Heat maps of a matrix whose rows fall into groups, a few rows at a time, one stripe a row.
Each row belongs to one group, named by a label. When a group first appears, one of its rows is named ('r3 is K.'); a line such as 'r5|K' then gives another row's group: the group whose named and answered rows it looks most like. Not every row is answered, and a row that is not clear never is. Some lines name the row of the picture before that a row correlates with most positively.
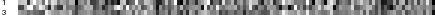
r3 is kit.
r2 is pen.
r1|kit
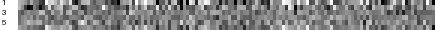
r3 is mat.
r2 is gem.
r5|pen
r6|kit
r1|kit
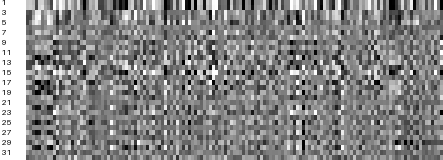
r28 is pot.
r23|kit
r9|pot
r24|pot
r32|mat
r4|pen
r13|pot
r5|pen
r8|kit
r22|gem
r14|pen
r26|mat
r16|pen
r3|pen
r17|gem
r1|kit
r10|pen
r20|pot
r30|gem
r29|mat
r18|pot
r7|pen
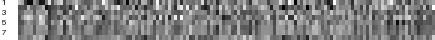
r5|mat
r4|pen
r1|gem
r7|mat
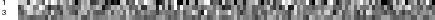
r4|pot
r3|pen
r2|pen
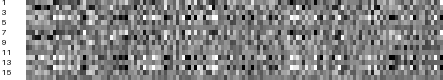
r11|mat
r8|gem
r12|kit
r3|pen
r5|pen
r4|kit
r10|mat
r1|pot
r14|kit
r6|mat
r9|pen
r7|pot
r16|mat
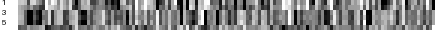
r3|gem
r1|kit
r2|kit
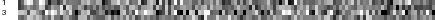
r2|mat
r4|pen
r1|pen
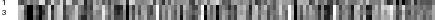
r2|gem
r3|gem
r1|mat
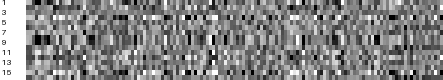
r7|kit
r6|mat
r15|kit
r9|gem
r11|pen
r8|gem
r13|pen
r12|pot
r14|pen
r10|mat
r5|pen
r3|pot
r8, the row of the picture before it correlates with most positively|4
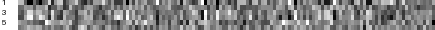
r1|gem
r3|pen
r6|pen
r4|pen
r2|mat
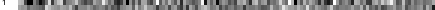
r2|kit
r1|gem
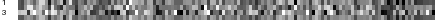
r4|mat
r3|kit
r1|mat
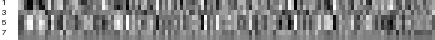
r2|gem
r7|mat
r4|pen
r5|pen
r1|gem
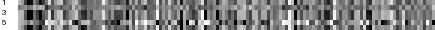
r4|gem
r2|pot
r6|gem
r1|gem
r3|gem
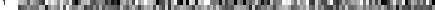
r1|kit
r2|mat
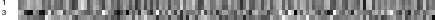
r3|gem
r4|kit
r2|pen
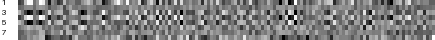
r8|pot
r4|pen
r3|gem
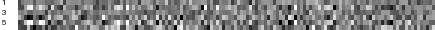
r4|gem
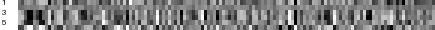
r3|gem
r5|gem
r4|gem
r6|pen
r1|mat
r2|mat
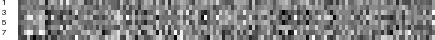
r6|mat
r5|pot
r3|pot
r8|pot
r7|pen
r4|pen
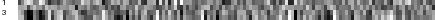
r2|kit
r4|gem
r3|gem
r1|pen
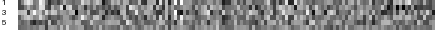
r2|mat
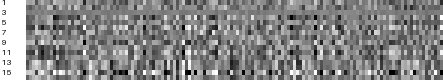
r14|pen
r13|pen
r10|pot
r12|pot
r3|mat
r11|pot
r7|pen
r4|pot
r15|kit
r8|pot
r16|pen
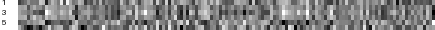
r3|kit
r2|kit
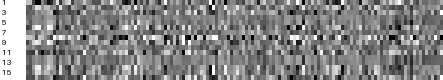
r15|pen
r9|pen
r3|pot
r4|mat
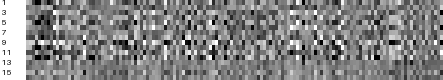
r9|kit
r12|gem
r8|pot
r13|mat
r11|pot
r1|gem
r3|kit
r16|mat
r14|mat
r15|kit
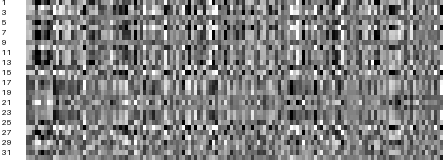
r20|mat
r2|kit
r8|gem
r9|pot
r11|gem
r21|pen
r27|gem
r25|pot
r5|gem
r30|pen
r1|gem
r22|mat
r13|gem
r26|kit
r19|pot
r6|kit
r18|pot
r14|pot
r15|kit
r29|pen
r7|gem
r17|pot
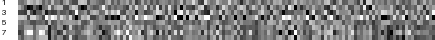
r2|gem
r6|mat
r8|mat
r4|kit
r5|pot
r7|pen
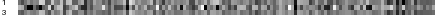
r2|gem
